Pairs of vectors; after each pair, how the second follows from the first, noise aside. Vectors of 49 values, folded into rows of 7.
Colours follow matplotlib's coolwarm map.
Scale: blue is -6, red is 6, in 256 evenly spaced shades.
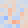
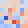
scaled up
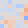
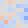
sign-scrambled
